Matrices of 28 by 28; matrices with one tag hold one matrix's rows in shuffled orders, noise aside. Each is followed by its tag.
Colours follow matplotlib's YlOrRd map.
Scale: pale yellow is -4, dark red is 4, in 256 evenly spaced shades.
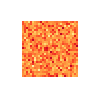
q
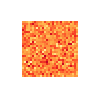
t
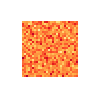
q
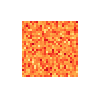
q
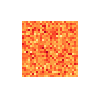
t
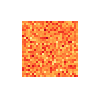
t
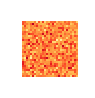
t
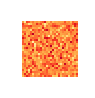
q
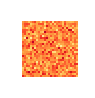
t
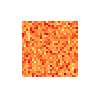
q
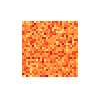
t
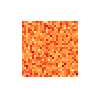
q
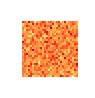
q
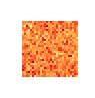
t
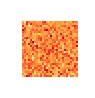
q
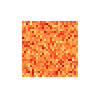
t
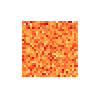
t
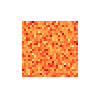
q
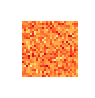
t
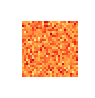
q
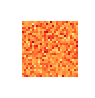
q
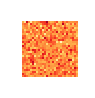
t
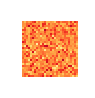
t
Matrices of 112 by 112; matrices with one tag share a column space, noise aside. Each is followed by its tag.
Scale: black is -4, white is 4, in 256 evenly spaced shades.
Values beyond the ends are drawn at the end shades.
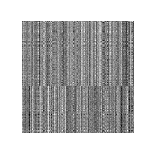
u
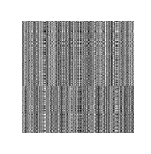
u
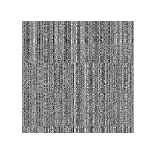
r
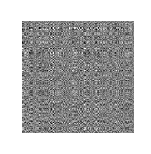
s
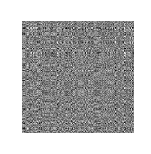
s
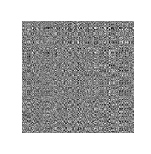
s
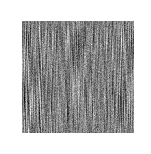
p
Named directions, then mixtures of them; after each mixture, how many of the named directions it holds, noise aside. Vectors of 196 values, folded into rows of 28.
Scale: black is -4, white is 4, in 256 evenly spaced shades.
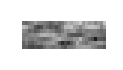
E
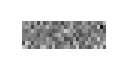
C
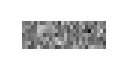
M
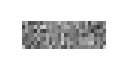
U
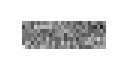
three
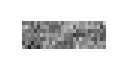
three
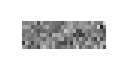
two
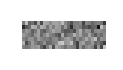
three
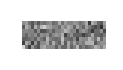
two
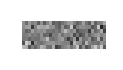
two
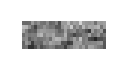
two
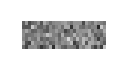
three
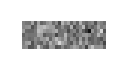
one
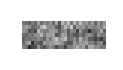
three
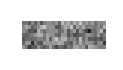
three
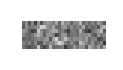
three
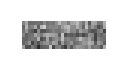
two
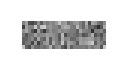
one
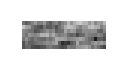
one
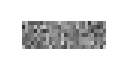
one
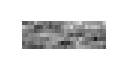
one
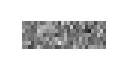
one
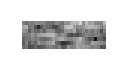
one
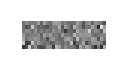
two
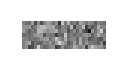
one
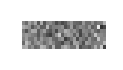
two
